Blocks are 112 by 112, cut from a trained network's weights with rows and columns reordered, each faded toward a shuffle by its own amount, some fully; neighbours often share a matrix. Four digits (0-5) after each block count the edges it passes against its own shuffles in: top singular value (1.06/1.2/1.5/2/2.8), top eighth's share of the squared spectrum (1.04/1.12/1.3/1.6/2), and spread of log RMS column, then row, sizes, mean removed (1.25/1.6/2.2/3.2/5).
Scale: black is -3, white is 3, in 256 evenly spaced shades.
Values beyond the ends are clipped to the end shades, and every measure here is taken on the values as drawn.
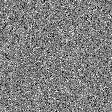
0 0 0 0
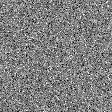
0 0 0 0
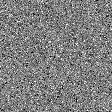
0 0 0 0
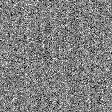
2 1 0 0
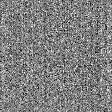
3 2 0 2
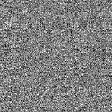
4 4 2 2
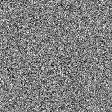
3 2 0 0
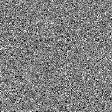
3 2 2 1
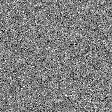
1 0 0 0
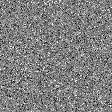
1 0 0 0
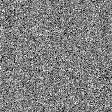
1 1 0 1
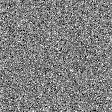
0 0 0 0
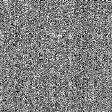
2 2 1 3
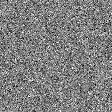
0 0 0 0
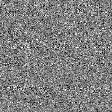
2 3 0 3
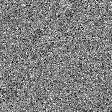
1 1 0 1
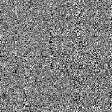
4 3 3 2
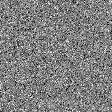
2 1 0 0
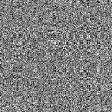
4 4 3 3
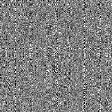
4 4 4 2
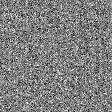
1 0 0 0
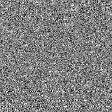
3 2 0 3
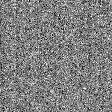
1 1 0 1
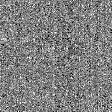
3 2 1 2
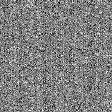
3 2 0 2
